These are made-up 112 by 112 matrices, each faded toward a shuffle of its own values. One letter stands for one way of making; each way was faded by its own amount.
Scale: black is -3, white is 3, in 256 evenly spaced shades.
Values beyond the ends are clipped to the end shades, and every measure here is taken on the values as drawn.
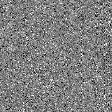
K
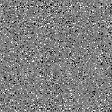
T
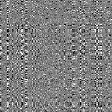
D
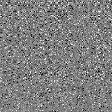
T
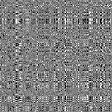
D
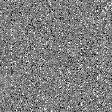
K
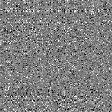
T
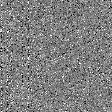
K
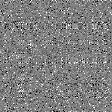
T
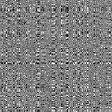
D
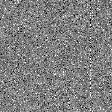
K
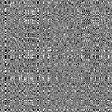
D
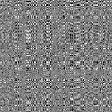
D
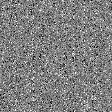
K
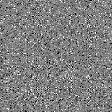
T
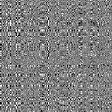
D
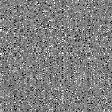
T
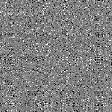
T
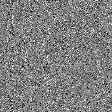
K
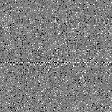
T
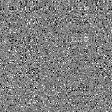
T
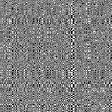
D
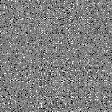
T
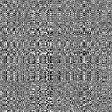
D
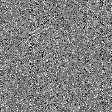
K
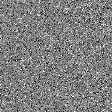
K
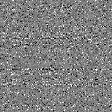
T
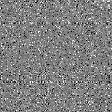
T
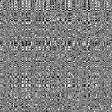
D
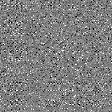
T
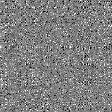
T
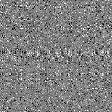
T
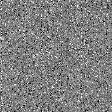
K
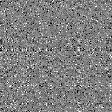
T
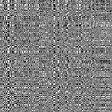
D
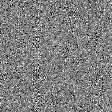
K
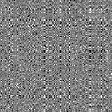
D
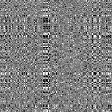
D
